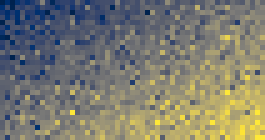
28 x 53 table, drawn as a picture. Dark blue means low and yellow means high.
Overall the values sit about 50% of the way up the scale. The texture is fine-grained noise. Neither half mirrors the other. The field climbs toward the bottom right. No row or column stands out. There are no regular stripes. The top left is the ninth with the lowest average.
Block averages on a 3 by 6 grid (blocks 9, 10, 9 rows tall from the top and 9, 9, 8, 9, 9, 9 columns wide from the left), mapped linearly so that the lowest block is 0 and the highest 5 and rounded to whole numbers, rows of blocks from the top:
0 1 1 2 2 3 | 1 2 2 3 3 4 | 2 3 3 4 4 5
